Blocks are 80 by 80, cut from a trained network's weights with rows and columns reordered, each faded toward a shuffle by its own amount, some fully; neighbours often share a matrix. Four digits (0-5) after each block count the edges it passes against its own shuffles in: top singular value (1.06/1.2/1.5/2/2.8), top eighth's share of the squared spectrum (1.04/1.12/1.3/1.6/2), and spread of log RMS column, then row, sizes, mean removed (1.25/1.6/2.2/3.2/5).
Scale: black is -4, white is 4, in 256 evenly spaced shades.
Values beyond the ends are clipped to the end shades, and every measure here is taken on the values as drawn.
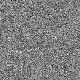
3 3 0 1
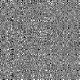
4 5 3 3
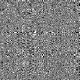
3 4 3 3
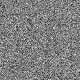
2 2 0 0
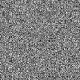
4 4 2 2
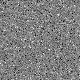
0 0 0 0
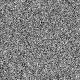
0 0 0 0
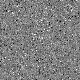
1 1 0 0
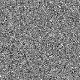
2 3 1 1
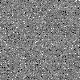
2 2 1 0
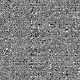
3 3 2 1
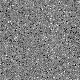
0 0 0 0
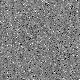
0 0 0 0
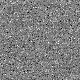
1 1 0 0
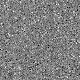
2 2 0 0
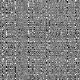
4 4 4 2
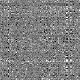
3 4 3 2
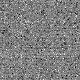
2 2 1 0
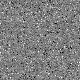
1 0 0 0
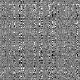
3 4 4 1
